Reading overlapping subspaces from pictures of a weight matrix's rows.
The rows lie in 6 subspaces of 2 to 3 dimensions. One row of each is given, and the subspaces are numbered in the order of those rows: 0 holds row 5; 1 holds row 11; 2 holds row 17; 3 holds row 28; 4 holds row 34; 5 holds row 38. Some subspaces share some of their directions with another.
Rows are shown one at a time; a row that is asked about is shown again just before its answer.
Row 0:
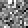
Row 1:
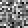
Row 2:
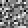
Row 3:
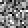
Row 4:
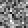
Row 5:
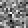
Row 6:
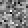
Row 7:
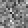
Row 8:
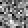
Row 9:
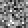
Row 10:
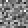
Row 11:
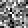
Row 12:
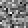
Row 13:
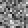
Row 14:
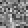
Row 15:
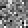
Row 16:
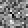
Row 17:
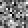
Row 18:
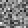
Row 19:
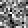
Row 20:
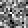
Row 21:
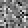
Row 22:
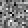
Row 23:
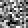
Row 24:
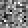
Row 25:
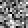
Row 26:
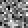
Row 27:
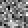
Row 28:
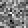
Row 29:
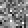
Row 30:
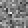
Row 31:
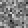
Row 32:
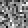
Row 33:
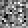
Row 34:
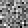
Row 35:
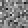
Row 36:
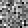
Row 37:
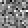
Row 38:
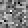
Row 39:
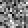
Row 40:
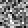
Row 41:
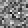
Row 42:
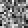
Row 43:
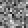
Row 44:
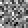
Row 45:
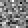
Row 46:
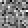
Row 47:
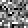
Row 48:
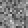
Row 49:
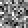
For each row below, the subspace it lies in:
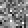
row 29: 4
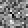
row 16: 5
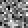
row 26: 3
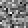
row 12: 0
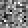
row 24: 5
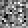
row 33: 5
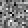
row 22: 2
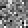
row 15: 4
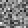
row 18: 2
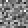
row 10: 2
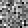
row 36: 4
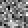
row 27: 3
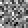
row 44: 1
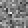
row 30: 0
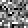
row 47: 0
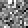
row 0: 4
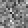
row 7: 1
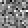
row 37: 3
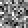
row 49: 1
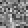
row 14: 4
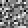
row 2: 2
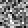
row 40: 2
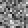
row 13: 2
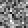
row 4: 2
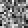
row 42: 0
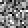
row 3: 3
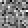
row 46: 3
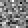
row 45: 0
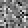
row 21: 5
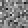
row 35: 2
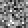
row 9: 0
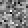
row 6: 5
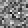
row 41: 5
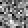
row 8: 1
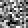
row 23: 0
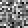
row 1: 4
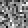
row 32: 5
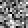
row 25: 0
